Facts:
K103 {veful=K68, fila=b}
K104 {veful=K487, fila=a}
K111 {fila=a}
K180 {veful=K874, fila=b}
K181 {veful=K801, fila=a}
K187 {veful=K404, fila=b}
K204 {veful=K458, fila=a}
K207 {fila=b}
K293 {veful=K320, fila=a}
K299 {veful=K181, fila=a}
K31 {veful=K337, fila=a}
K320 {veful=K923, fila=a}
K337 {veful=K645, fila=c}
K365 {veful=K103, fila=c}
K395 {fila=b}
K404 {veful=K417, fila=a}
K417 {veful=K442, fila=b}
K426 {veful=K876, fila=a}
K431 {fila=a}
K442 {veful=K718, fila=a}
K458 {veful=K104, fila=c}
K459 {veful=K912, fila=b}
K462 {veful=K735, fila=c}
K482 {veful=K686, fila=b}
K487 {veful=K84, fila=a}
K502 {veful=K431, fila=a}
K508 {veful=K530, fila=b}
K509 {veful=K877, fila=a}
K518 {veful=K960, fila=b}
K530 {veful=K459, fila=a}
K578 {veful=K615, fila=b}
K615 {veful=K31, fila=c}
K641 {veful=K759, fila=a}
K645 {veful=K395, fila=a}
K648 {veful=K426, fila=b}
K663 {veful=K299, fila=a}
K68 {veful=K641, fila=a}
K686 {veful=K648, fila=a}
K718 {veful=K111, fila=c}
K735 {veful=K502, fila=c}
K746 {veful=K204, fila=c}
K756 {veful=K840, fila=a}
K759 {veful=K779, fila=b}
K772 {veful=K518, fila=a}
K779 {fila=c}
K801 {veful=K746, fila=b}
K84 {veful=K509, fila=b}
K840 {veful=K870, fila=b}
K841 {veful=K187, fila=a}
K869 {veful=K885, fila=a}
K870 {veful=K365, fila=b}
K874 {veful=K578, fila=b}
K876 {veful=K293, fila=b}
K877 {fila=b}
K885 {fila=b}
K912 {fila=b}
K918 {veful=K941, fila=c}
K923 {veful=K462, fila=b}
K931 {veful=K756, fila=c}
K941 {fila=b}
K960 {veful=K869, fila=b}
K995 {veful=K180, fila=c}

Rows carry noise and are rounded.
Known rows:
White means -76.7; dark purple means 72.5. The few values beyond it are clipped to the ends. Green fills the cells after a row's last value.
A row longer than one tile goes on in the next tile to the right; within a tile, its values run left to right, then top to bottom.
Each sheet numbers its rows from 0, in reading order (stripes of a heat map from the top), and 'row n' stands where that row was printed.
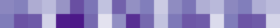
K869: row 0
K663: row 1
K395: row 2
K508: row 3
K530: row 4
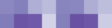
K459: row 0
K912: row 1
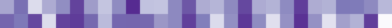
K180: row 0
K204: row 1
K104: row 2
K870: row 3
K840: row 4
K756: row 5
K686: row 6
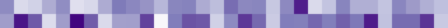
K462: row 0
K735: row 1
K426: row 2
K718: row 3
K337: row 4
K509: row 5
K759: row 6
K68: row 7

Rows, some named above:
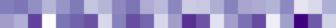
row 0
K482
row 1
K578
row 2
K365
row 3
K923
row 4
K293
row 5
K431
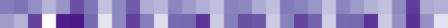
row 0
K482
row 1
K663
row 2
K870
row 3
K68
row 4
K111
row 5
K31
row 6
K68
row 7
K756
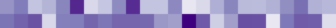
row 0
K578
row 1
K877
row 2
K104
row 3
K431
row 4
K320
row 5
K841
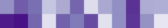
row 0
K299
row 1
K995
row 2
K931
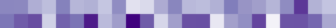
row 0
K103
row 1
K779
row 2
K502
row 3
K320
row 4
K876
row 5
K458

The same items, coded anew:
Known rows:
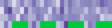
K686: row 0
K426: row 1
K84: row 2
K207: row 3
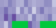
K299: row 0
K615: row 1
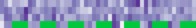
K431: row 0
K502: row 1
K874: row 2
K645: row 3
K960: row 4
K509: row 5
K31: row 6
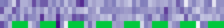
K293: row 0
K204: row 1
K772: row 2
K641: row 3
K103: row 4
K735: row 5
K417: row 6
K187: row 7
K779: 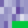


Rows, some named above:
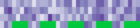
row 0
K686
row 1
K995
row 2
K841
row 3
K395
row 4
K320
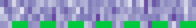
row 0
K482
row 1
K462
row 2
K648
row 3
K746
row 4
K870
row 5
K509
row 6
K663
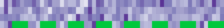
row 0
K509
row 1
K482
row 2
K995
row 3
K877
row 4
K746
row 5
K931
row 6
K103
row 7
K876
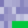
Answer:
K641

